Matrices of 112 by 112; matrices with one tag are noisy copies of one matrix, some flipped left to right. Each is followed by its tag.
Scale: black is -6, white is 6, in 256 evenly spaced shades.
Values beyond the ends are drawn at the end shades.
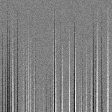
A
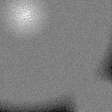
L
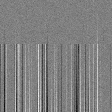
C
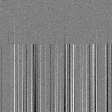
C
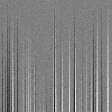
A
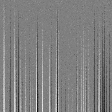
A
